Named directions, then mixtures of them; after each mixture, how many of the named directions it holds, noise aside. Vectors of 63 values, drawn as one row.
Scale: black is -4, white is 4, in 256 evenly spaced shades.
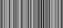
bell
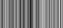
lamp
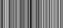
two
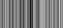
one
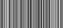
two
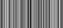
two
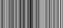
one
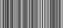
one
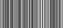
one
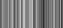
two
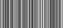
one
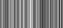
one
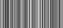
two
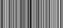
two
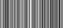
two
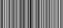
two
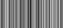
two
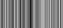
one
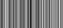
two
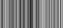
one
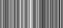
one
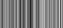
one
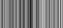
one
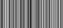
two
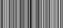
two
